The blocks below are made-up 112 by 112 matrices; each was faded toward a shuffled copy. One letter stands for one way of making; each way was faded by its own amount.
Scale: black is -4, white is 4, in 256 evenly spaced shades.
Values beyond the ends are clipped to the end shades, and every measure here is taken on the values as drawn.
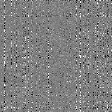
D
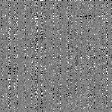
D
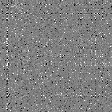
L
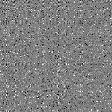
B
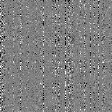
D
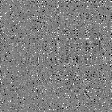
L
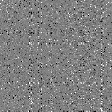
L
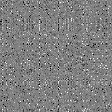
B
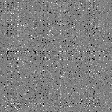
L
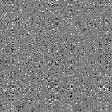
B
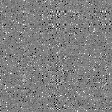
L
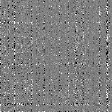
D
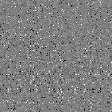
L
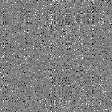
B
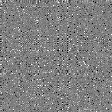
B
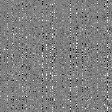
D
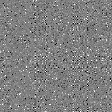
B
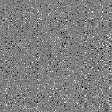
B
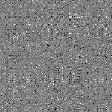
L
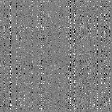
D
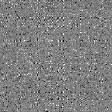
L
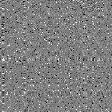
B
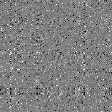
L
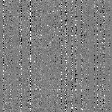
D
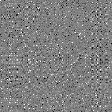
B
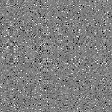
B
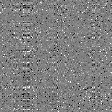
B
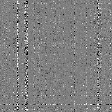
D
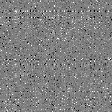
L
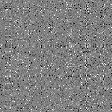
B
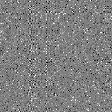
B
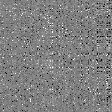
L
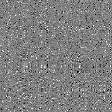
B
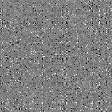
B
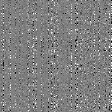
D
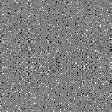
B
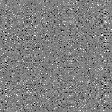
B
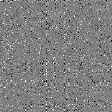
L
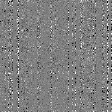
D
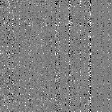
D
